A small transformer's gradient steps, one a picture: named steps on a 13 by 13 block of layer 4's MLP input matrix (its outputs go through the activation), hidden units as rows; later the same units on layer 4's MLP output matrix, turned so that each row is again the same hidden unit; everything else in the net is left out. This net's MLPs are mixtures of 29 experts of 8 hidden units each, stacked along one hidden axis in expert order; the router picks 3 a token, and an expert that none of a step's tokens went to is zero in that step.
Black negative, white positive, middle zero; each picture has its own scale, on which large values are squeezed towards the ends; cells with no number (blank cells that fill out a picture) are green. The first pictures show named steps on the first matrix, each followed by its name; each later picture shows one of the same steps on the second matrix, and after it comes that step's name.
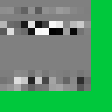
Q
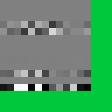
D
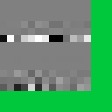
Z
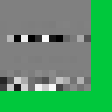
Z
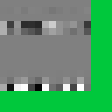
Q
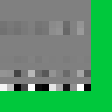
D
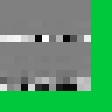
Z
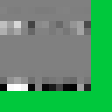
Q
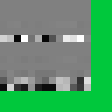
Z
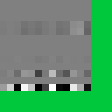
D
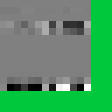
Q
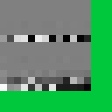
Z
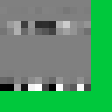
Q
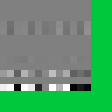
D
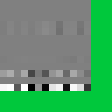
D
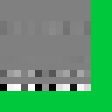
D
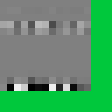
Q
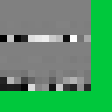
Z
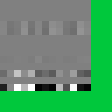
D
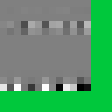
Q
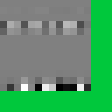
Q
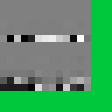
Z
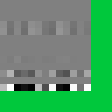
D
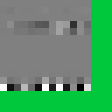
Q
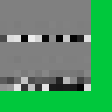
Z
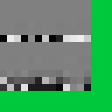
Z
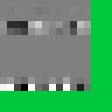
Q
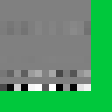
D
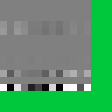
D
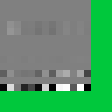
D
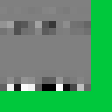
Q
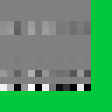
D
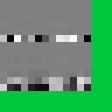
Z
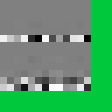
Z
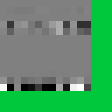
Q
